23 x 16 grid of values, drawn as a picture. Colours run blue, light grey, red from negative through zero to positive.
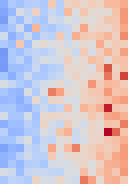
Stripes: none. Slope: up to the right. Grain: fine. Odd rows or columns: none. Average level on the scale: 50%.
